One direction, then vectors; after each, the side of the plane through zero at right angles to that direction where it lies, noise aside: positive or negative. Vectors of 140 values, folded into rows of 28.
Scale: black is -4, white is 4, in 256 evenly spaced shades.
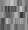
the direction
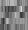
positive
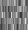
positive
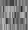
negative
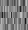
negative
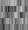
positive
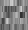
positive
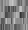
positive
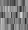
negative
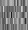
positive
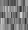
negative
